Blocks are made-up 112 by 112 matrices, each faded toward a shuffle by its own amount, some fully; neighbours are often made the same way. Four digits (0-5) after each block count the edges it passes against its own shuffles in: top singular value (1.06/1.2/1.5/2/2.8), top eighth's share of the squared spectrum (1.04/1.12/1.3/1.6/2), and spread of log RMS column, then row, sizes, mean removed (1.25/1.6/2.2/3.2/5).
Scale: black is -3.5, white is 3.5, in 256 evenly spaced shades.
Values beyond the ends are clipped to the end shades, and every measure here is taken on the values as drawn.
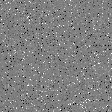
3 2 1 0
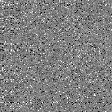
4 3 2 2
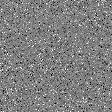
2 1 0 0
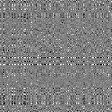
5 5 3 4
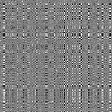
5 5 4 4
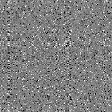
4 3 2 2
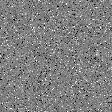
3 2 0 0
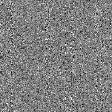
1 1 3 0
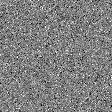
0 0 0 0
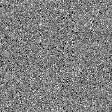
1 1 2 0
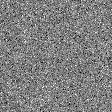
0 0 0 0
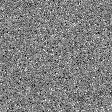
0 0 0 0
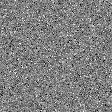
0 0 0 0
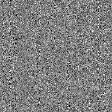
1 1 3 0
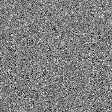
0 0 2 0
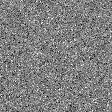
0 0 0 0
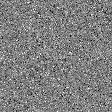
0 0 0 0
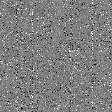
3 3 2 0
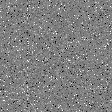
2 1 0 0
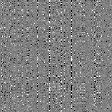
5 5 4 2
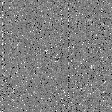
3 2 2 0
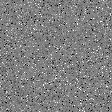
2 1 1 0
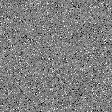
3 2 0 0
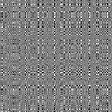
5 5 4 4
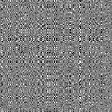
5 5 4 4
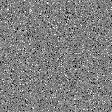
3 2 1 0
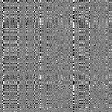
5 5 4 4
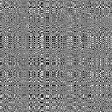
5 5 4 4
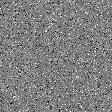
2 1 0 0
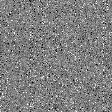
1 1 2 0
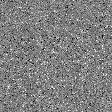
2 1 0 0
